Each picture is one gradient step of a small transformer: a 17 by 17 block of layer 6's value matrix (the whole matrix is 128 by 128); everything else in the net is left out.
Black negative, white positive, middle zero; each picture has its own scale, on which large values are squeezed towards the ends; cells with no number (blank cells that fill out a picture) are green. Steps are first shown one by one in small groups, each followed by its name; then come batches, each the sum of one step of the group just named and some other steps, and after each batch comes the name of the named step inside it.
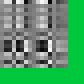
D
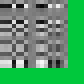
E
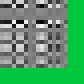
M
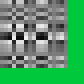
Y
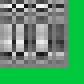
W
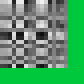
Y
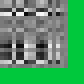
D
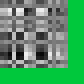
Y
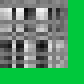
D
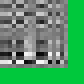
M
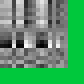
D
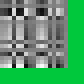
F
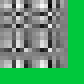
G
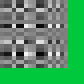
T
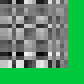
F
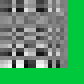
F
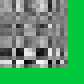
G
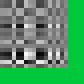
T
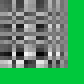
T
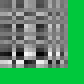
T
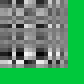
T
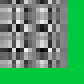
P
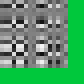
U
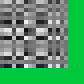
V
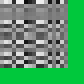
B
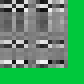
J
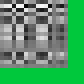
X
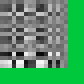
U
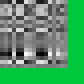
X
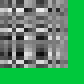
V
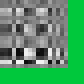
P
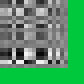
P
